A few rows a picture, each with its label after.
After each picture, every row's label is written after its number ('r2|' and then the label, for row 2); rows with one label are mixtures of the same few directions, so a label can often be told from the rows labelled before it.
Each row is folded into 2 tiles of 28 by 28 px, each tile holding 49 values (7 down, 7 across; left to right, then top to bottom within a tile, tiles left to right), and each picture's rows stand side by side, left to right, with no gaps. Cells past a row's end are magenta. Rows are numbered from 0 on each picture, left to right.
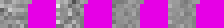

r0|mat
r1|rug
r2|rug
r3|rug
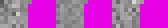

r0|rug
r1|rug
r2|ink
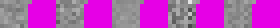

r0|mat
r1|rug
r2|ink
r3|ink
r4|ink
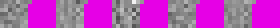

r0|mat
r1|ink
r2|ink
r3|mat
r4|ink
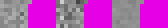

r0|ink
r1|ink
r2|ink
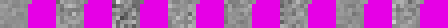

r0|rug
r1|rug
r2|ink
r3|ink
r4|rug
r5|rug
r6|rug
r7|rug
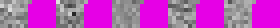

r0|mat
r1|rug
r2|ink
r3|mat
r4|ink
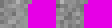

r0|rug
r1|ink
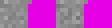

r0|ink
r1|ink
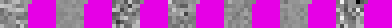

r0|mat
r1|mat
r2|mat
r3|rug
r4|ink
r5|ink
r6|ink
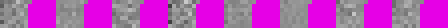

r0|rug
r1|rug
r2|mat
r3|rug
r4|rug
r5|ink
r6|rug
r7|rug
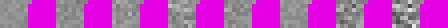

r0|mat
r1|ink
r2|rug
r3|mat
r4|mat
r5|mat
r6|mat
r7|mat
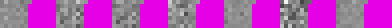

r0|ink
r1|ink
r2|ink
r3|rug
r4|rug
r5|ink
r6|rug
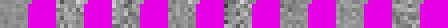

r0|mat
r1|ink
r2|rug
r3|ink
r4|rug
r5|mat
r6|rug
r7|mat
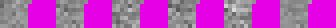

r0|rug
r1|mat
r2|mat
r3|mat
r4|mat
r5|mat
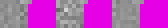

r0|ink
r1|mat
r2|ink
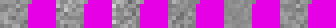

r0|mat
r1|mat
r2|rug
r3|ink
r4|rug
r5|mat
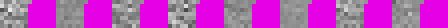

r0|mat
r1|ink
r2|mat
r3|mat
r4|mat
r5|mat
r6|mat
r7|rug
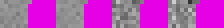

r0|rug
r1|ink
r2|ink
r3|ink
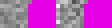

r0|mat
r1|rug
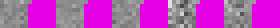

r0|ink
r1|mat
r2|rug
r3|rug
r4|rug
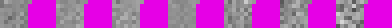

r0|ink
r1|ink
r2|ink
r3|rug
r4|ink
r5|rug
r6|mat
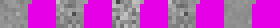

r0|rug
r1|rug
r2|ink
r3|rug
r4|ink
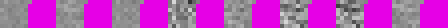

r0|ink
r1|mat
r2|ink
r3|ink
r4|mat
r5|mat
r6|mat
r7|mat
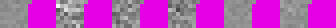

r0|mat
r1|mat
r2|mat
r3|mat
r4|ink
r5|mat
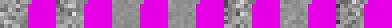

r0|mat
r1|rug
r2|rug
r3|ink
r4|rug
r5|ink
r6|rug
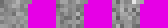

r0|rug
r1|ink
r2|ink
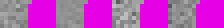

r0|mat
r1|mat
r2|ink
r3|rug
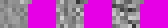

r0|ink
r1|ink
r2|mat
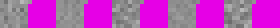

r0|ink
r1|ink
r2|mat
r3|mat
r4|mat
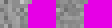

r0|ink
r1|mat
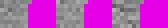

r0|mat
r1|ink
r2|mat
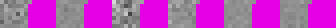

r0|rug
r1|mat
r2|rug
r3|rug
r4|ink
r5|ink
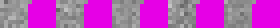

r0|ink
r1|mat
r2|ink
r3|rug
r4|rug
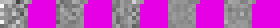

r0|rug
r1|rug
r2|ink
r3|ink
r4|rug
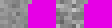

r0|rug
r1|mat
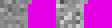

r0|mat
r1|ink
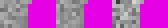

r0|mat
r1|rug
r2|ink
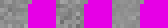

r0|mat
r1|ink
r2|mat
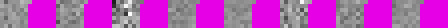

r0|ink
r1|rug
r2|rug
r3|mat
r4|mat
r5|ink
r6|ink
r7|rug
